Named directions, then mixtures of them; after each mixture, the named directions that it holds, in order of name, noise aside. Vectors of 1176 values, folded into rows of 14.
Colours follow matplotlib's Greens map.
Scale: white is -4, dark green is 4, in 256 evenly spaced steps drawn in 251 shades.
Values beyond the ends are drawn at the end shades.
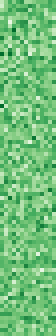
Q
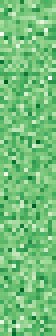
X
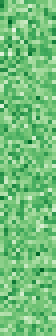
Q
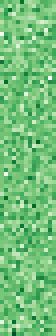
X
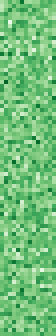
Q, X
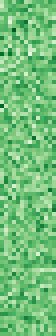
Q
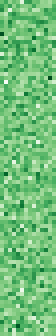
Q, X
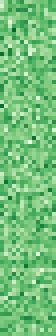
Q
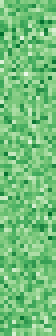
Q, X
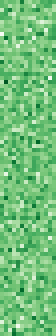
X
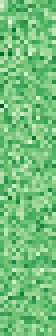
Q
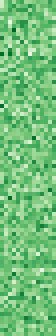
Q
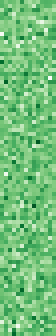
X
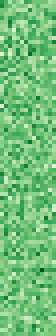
Q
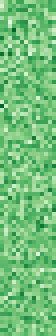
Q
